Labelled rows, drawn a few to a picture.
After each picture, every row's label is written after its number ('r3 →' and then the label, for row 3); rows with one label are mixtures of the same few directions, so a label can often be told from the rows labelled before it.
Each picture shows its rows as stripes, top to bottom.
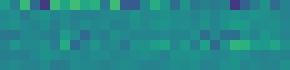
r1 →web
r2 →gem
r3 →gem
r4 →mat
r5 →gem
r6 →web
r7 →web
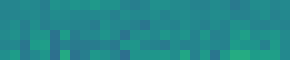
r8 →web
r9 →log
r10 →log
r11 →gem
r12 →web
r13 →gem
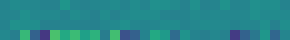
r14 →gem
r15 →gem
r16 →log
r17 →web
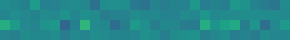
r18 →log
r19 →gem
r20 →mat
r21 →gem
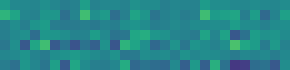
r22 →mat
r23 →mat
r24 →web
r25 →log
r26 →web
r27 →web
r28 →gem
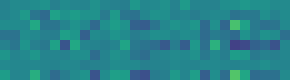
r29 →gem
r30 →web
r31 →log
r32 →mat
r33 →gem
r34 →log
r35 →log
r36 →log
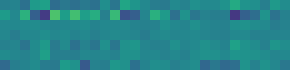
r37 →web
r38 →web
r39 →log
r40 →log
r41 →web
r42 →web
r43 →mat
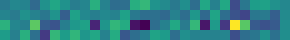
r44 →log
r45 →gem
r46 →log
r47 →web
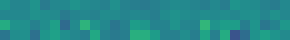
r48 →log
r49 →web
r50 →mat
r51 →log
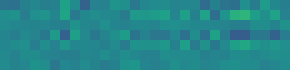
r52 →mat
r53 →gem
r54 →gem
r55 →gem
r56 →gem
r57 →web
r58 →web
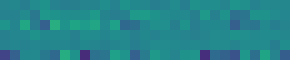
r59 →web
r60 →log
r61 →web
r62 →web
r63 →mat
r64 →mat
